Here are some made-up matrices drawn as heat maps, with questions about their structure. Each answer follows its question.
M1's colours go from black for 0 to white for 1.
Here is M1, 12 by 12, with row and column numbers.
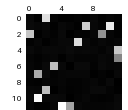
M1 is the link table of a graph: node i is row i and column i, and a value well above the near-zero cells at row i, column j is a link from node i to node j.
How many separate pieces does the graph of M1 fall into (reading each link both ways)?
5
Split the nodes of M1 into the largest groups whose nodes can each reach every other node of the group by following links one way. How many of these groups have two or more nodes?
4
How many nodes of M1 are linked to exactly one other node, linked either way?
8
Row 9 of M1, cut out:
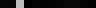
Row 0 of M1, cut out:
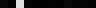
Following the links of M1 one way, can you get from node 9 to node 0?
yes
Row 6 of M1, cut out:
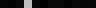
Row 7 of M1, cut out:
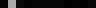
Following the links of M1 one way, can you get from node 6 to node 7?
no
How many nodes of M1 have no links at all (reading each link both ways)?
1
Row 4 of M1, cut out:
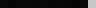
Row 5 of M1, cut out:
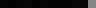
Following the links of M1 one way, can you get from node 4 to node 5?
yes
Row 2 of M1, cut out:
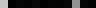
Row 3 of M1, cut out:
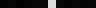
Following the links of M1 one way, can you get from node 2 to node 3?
no
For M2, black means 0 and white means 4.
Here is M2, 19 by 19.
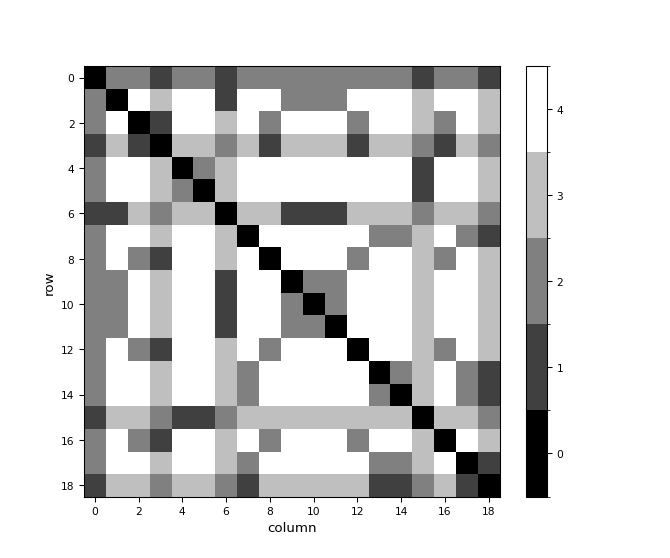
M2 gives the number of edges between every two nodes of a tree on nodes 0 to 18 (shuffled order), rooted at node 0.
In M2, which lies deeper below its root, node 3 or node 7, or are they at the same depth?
node 7
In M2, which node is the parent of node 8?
3
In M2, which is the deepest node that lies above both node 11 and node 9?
6
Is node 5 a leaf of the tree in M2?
yes
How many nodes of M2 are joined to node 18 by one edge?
5
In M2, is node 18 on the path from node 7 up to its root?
yes
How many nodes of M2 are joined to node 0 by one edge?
4
